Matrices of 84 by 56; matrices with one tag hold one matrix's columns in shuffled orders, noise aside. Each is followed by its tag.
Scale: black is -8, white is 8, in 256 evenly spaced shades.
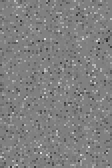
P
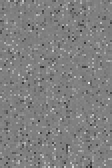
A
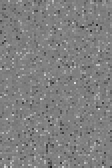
A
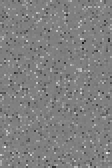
P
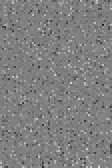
A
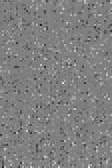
A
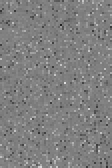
A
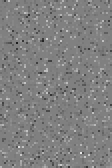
P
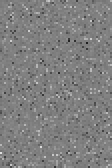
P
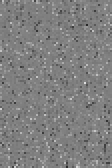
A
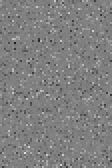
P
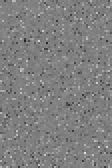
P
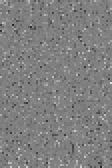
A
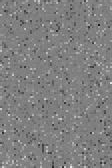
A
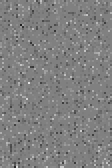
A
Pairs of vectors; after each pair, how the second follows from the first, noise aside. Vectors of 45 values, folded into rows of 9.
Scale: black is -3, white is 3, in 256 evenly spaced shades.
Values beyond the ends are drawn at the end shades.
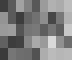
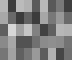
shuffled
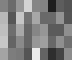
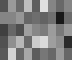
shuffled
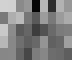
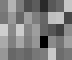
shuffled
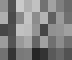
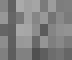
shrunk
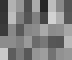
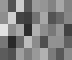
shuffled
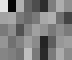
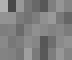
shrunk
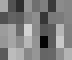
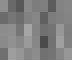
shrunk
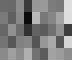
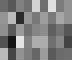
shuffled
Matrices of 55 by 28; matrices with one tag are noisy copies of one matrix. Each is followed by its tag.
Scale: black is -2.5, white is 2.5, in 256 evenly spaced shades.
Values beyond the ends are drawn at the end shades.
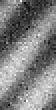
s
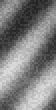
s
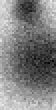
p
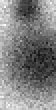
p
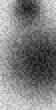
p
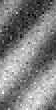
s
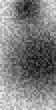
p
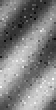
s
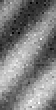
s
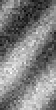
s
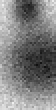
p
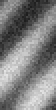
s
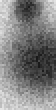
p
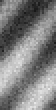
s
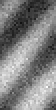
s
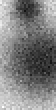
p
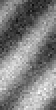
s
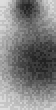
p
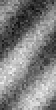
s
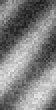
s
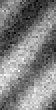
s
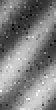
s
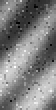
s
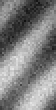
s
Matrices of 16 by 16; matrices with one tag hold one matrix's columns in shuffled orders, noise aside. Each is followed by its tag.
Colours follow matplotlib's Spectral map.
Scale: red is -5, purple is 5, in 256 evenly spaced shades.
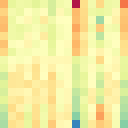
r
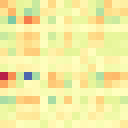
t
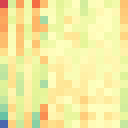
r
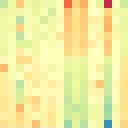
r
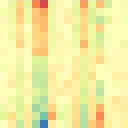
r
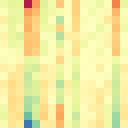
r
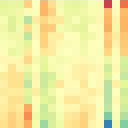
r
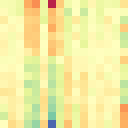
r
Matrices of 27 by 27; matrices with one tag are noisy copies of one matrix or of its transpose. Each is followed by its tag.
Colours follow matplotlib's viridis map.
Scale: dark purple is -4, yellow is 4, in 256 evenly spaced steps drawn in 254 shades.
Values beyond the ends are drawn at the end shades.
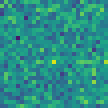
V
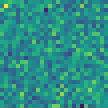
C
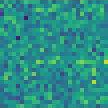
V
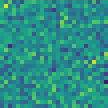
C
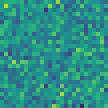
C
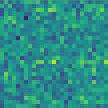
V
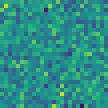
C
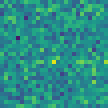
V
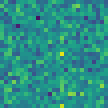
V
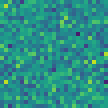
C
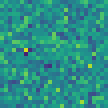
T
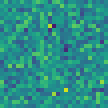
T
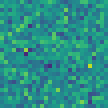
T
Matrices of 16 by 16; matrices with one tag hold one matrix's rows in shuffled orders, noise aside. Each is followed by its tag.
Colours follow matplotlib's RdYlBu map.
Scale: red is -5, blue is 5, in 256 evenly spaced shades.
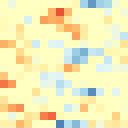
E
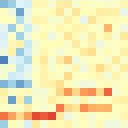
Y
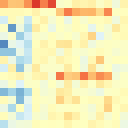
Y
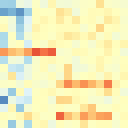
Y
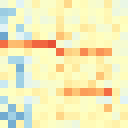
Y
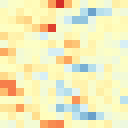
E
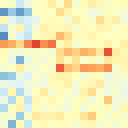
Y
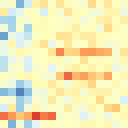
Y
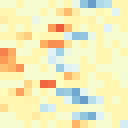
E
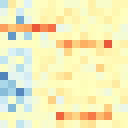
Y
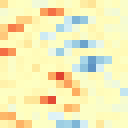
E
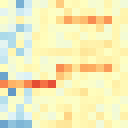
Y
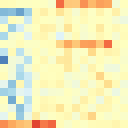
Y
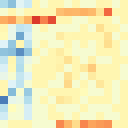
Y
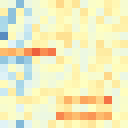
Y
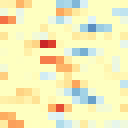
E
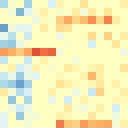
Y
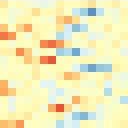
E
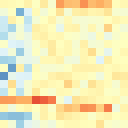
Y
